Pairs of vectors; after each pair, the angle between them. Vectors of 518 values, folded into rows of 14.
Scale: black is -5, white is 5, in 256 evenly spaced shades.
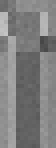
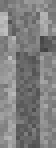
nearly parallel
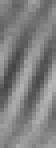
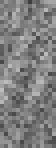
partly opposed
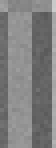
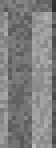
nearly opposite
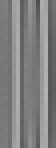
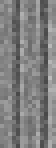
nearly opposite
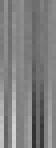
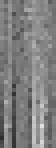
nearly opposite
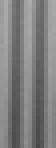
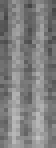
nearly opposite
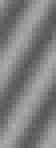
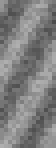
nearly parallel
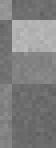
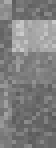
nearly parallel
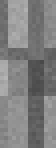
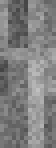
nearly opposite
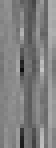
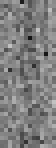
partly aligned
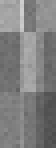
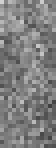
partly aligned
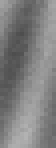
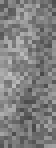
partly opposed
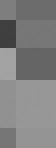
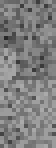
partly aligned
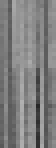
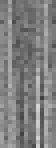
nearly opposite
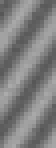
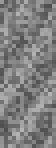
partly aligned
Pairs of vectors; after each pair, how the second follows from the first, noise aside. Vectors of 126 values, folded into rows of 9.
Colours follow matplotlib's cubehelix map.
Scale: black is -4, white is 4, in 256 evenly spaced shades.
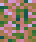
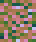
shuffled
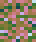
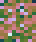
shuffled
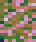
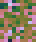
shuffled
